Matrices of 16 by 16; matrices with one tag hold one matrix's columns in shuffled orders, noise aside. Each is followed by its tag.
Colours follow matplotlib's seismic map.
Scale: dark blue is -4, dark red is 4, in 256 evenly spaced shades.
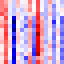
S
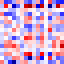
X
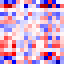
X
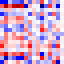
X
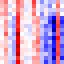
S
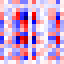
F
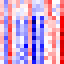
S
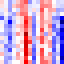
S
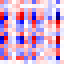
F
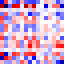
X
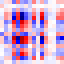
F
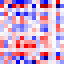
X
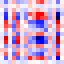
F
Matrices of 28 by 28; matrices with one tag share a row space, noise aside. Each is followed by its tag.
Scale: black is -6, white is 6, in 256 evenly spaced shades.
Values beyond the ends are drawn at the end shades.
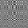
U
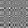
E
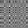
E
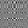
U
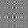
U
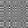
E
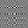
U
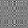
U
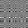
E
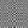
U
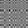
E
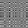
E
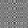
U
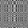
U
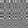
E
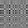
E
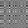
E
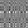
E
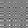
E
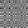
E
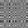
E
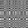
E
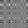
E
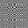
U
